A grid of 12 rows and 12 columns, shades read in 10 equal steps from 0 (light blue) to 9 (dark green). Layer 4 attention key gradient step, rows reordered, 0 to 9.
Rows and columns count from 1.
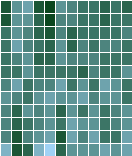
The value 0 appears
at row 12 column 5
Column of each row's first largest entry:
5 5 5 5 4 8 3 3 2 2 2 2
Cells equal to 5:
29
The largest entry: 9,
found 2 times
